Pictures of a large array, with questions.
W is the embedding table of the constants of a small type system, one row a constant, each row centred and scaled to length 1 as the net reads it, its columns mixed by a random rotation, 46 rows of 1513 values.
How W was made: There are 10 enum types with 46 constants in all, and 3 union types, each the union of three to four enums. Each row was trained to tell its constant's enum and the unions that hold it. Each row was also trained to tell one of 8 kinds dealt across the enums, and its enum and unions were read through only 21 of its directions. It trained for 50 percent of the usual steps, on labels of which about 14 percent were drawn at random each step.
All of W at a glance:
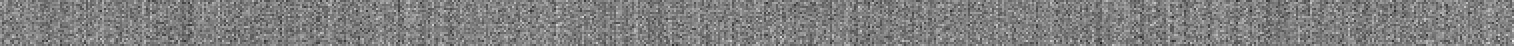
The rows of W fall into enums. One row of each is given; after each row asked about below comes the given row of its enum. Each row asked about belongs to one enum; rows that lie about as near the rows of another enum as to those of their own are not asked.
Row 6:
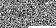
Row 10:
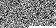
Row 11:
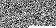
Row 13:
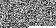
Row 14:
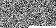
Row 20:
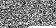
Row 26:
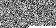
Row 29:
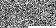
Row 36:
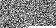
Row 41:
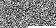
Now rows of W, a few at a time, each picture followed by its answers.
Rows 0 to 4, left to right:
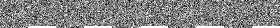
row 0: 11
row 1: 10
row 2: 20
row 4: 26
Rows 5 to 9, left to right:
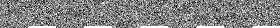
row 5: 36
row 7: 11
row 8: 14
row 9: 26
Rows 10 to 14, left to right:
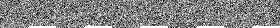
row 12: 11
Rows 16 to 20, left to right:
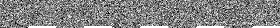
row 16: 26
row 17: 29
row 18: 13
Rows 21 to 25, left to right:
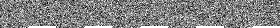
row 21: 36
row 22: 20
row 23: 29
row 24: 11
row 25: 36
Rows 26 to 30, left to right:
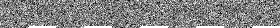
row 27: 29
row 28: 20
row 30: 14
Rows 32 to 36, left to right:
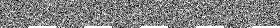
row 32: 20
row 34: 20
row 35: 26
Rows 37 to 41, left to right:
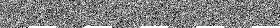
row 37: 14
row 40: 29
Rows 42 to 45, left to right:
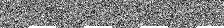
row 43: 29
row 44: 11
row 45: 26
